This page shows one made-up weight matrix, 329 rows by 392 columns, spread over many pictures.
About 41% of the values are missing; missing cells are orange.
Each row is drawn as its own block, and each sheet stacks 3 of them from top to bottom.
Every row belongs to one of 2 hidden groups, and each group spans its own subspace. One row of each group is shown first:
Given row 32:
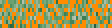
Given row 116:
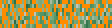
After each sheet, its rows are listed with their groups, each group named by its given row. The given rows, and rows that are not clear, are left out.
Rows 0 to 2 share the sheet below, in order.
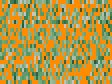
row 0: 116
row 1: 32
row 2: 32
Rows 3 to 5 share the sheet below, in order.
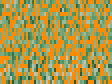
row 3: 116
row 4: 116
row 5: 116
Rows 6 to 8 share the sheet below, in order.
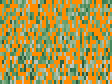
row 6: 32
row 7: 116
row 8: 116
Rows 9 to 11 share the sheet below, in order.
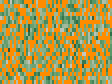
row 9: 32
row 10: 32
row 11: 116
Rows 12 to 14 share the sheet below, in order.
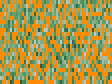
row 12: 116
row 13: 32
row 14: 32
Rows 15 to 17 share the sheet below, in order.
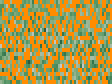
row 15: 116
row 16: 32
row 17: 116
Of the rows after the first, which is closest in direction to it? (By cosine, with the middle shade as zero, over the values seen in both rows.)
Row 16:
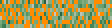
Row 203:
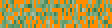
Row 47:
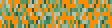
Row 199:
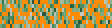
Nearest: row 199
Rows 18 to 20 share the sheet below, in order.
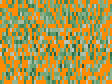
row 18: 32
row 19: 32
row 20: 116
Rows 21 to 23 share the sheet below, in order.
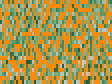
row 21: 32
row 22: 32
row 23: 116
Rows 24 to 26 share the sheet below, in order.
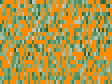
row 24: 32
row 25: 32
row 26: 32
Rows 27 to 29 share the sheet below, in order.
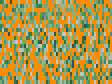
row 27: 32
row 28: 32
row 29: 116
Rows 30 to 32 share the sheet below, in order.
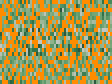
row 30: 116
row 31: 32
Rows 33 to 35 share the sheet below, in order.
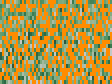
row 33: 116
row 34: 32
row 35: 32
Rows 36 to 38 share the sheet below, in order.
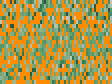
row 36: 32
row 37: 116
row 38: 116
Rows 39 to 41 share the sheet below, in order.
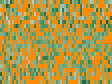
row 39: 116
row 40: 32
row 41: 32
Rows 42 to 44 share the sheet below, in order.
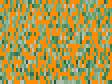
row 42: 32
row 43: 116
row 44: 32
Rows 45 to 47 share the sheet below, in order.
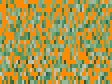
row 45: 116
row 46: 116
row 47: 32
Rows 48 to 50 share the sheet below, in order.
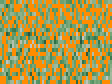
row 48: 116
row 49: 116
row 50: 116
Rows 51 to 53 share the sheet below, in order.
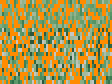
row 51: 116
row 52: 32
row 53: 116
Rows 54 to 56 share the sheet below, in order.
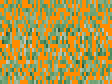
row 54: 32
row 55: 116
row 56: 116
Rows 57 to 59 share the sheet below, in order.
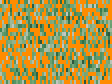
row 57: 32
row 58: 32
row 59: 32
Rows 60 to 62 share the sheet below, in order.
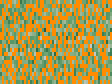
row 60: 116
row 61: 32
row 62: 32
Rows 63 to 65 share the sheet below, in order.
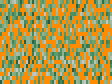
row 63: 116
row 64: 116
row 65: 32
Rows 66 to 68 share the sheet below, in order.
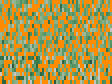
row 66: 116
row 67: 116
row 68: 32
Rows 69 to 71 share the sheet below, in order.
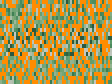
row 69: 116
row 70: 32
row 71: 32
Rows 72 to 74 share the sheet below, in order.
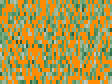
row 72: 116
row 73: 32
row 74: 32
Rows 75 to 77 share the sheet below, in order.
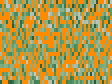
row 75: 32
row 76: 32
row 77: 32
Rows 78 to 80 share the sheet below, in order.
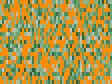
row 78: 32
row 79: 116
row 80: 116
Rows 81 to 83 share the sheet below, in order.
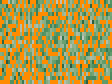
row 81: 32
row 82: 116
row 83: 116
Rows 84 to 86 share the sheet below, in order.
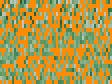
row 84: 116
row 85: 116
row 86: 32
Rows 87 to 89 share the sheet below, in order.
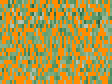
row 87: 32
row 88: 32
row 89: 116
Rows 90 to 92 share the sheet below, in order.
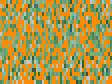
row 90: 116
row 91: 116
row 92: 116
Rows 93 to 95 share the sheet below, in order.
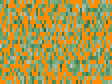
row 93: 116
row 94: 32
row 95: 116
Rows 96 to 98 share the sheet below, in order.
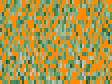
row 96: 116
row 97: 32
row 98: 116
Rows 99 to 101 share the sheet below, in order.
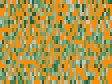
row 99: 116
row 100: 116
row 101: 116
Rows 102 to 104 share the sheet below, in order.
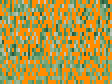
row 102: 32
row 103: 32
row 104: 116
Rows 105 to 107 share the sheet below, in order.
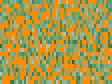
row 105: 116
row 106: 32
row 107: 32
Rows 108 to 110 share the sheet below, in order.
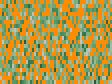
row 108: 116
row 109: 116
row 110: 32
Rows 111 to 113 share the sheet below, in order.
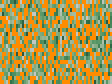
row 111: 116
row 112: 116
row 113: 32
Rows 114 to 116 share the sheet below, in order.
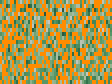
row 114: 116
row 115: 32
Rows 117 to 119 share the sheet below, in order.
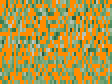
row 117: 32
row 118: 116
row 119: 32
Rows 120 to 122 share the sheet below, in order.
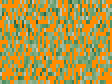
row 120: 116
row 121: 32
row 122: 32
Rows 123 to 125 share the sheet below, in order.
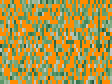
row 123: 32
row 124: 32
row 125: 116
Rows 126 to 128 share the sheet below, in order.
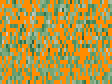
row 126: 116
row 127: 116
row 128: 32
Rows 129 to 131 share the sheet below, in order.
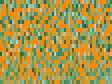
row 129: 32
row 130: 32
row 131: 116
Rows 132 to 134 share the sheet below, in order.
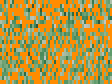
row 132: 32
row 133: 32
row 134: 32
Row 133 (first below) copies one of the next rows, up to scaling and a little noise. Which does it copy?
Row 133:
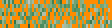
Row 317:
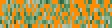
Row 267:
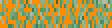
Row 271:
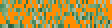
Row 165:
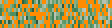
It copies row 317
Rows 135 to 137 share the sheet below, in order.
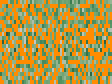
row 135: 116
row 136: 116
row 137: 32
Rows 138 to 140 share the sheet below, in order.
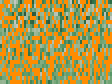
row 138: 116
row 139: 32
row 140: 32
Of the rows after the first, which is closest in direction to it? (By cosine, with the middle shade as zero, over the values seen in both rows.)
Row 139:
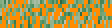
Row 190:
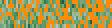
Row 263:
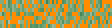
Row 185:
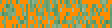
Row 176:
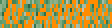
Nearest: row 263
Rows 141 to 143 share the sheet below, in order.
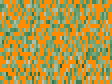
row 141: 116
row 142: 116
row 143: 116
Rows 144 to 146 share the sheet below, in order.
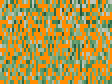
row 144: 116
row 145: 32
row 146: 116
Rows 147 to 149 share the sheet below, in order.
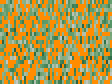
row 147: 32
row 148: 116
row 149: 116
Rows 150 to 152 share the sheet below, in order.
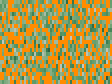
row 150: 116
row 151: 116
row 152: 116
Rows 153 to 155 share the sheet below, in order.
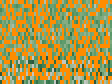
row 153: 32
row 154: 32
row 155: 32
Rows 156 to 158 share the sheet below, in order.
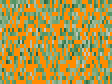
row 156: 32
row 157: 32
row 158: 116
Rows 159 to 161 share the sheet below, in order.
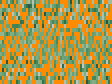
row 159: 116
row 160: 116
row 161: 116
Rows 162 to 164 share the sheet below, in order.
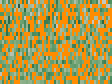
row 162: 32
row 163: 32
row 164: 32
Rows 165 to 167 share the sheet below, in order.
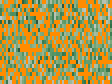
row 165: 32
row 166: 32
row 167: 32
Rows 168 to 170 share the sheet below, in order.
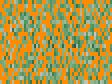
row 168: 116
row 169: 32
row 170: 32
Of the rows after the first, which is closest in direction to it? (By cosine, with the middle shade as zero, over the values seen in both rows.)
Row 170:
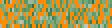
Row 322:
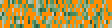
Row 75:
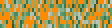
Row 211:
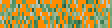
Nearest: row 322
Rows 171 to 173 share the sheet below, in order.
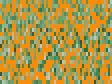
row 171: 32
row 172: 32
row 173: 32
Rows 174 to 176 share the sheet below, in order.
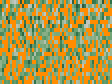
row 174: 116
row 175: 116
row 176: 116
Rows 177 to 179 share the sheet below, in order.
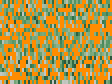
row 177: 32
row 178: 116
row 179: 32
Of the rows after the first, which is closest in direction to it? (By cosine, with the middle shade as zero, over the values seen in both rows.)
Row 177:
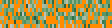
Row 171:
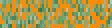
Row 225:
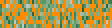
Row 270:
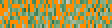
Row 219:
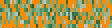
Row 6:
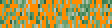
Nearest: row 6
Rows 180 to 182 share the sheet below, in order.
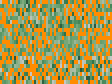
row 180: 32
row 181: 32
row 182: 116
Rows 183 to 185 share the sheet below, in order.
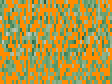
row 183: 32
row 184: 116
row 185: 116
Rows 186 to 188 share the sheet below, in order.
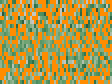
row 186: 116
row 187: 32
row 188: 32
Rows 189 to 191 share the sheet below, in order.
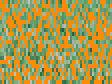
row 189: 32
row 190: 32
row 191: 32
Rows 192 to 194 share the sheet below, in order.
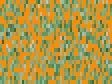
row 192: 32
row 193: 116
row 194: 116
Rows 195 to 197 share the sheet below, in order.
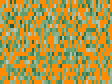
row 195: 32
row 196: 116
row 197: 116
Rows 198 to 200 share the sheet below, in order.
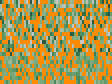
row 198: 32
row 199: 32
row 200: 32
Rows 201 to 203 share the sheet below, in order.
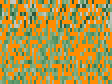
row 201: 116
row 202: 116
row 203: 116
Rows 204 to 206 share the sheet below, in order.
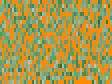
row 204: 32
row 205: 32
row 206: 116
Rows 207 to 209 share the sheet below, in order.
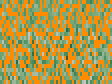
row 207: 116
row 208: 116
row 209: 32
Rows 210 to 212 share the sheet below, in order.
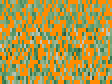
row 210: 116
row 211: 32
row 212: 32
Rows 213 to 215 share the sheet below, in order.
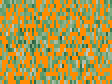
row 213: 32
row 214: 116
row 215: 116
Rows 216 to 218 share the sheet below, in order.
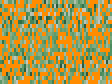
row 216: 32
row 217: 116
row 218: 116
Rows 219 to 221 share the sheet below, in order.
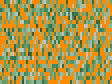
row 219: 32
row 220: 32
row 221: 116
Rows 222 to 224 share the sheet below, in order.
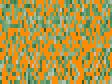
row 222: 116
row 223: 32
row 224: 32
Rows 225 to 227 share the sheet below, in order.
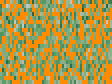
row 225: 116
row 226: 116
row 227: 116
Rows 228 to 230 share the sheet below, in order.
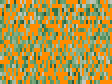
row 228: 116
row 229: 116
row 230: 32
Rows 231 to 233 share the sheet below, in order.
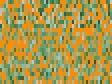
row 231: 32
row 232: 116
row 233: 32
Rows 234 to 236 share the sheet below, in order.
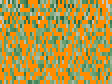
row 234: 32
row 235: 116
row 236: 32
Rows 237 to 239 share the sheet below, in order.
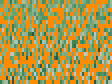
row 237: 32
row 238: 32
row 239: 32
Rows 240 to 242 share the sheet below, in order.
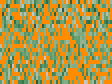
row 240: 116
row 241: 32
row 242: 32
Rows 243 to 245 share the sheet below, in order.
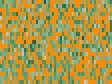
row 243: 32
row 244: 116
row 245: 32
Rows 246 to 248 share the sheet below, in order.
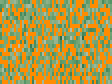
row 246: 116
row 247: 116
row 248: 116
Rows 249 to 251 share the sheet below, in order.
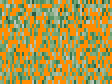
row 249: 116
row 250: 116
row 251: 116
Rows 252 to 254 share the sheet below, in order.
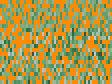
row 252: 32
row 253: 116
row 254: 32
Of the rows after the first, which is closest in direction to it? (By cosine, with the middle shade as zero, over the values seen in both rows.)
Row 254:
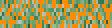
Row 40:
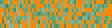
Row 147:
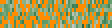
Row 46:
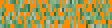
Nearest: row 147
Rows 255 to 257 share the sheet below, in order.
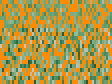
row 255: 116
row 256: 32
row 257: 116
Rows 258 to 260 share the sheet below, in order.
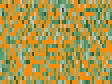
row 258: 116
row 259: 116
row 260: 116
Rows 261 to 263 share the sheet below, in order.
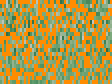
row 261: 32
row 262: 116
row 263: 32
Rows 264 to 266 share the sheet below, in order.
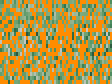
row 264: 32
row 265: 116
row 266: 32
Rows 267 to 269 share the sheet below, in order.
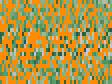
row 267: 32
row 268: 116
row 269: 32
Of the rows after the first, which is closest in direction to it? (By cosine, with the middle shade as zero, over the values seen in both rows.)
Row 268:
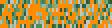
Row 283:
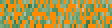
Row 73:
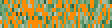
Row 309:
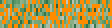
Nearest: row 73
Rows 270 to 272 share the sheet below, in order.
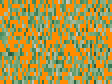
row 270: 116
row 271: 32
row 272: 116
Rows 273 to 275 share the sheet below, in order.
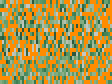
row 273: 116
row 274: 32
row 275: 116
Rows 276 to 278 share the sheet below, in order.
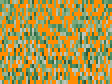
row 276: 116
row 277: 116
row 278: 32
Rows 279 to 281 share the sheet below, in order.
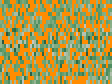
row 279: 32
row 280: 116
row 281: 116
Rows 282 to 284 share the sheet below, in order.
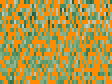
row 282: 116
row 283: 116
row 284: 32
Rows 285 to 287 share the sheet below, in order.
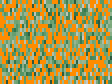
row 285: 32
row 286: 116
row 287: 32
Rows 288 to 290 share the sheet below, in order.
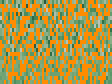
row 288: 32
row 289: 32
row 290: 116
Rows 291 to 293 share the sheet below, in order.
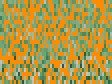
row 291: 32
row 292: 32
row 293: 116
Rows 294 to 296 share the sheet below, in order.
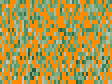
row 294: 116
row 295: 32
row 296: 116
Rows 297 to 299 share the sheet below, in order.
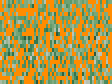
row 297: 32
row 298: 116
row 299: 32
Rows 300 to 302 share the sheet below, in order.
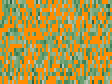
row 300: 32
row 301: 116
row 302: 116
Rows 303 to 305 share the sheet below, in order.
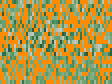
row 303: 116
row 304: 32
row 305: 116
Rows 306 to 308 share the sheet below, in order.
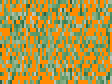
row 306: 116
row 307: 32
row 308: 32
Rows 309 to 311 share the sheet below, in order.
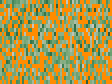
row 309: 116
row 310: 32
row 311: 116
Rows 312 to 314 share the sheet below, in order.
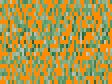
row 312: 32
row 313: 116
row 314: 32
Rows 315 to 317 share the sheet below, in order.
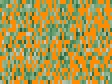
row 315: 116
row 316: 116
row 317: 32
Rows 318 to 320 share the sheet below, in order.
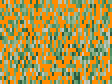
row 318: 32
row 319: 32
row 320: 32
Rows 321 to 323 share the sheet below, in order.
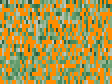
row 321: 32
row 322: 32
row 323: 116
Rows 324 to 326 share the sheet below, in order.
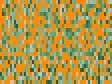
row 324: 116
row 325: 116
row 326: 32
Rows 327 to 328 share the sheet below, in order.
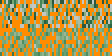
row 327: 32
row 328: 32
